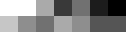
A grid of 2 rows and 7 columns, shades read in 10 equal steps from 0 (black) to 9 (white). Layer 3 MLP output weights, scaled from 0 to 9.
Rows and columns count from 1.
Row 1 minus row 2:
2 4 2 -4 -1 -2 -3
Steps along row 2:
down down up down down same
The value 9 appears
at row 1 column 1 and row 1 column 2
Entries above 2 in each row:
4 7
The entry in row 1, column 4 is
2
